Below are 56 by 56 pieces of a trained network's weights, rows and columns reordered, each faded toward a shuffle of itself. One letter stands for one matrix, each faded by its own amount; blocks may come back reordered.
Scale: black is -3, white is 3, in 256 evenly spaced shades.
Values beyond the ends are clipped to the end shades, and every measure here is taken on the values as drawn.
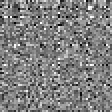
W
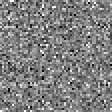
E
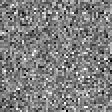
E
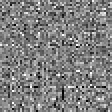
W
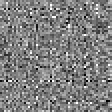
W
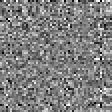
W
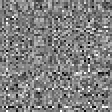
W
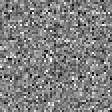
E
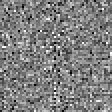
E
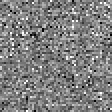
E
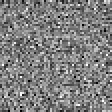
E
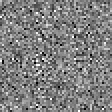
E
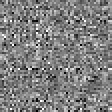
W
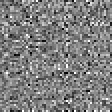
W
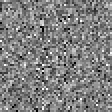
E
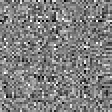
W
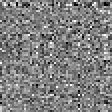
W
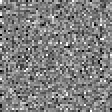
E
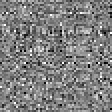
W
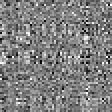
W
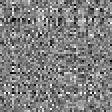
W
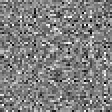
W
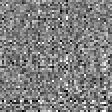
W
